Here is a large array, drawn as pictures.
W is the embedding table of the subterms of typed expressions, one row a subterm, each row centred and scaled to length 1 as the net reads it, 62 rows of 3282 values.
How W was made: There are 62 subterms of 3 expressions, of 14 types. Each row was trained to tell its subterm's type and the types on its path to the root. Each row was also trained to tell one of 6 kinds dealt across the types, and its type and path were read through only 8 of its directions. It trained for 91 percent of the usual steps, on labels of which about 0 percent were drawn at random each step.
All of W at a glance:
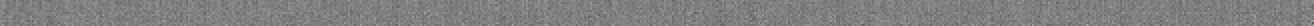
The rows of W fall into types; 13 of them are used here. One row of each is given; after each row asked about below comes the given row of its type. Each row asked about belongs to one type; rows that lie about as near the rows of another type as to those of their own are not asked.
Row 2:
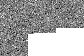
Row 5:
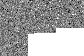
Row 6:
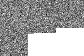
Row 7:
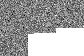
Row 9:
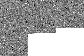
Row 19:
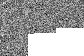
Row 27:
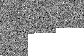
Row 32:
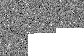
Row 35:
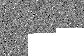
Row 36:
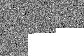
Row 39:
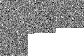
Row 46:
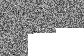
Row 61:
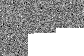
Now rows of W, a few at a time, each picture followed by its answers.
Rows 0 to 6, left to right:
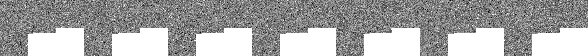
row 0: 6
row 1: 27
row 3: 2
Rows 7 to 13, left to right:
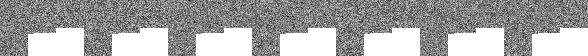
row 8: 6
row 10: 36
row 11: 6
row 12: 27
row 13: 5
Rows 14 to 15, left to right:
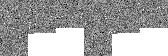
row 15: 36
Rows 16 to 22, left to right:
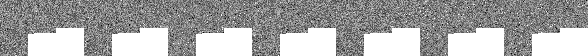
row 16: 6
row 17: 7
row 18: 32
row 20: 6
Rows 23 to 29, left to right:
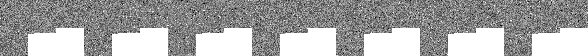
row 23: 7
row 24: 46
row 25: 39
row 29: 39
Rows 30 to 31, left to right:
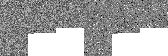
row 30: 32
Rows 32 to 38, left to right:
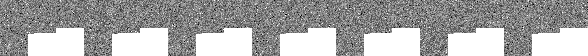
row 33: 27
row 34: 35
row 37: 61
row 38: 39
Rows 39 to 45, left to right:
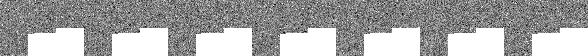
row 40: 5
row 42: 61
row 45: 2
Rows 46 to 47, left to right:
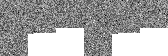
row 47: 2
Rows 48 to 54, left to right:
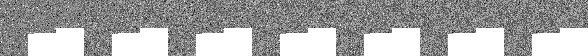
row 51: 32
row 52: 5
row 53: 5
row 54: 5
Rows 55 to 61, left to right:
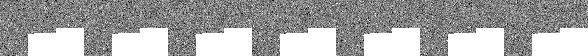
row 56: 2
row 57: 39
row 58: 39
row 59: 7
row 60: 27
